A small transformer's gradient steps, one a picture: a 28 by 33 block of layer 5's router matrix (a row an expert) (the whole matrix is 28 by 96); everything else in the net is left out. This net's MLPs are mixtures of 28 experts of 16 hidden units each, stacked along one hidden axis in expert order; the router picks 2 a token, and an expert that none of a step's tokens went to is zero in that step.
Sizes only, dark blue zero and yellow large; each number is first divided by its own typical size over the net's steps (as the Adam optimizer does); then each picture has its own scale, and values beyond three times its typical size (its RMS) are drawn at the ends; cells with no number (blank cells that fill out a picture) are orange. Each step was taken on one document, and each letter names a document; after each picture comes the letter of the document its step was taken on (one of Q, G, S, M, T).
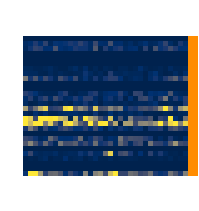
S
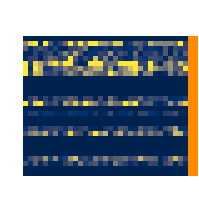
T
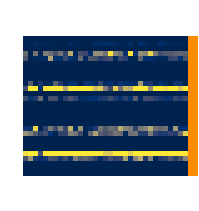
T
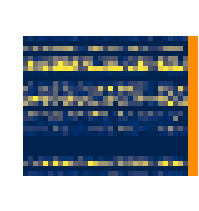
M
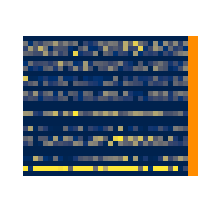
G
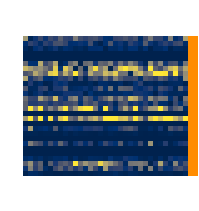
M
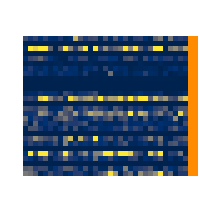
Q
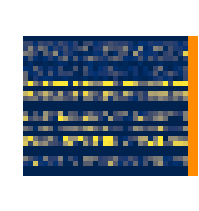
G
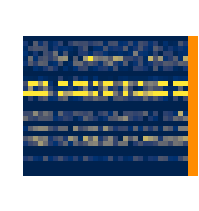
G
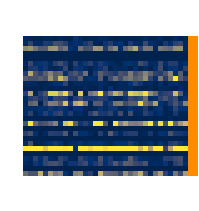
M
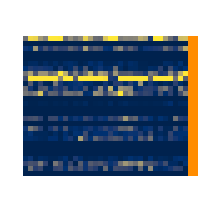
M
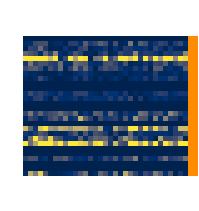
G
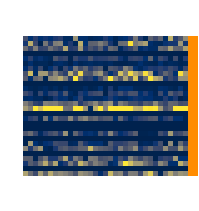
M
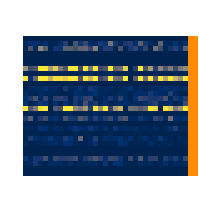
S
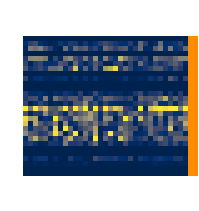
S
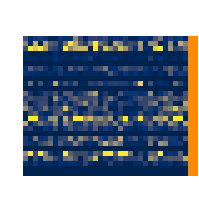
Q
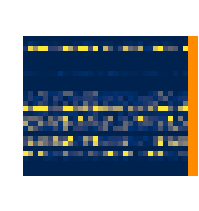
Q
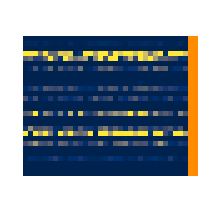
T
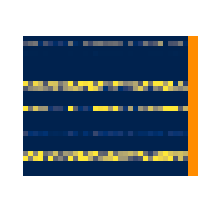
T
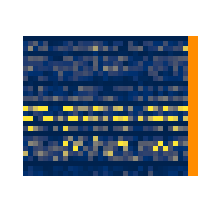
S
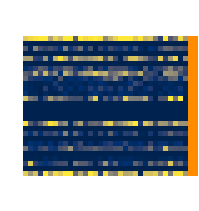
M
